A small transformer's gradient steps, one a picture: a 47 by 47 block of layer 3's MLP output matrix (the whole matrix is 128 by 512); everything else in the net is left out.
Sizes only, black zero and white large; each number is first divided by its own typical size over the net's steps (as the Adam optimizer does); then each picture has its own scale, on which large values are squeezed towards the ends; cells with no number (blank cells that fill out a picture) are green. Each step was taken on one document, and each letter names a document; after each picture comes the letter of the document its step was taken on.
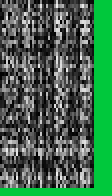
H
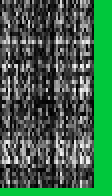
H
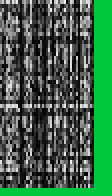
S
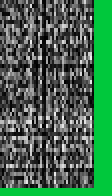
H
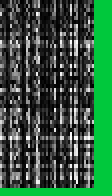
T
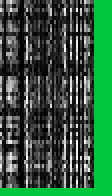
S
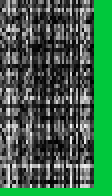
S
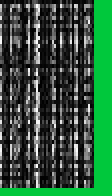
T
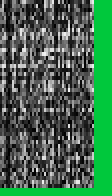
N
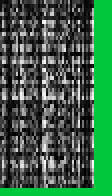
N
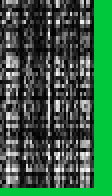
S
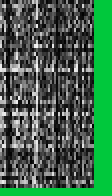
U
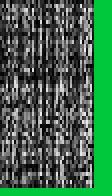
H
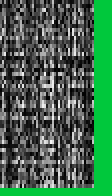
N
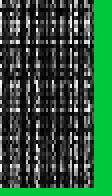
T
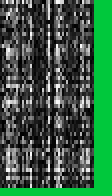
S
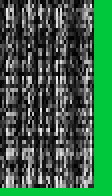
H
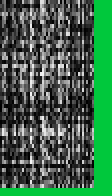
N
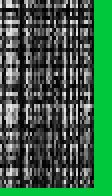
S
